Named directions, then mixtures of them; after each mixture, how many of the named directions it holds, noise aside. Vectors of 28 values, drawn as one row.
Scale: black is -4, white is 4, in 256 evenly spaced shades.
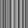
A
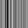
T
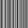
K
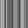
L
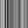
two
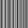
one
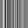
three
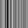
one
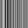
three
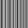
one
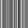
three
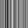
two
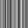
two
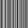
one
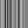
three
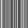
two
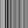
two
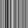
two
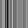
one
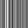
one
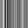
three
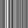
one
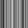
two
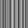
one
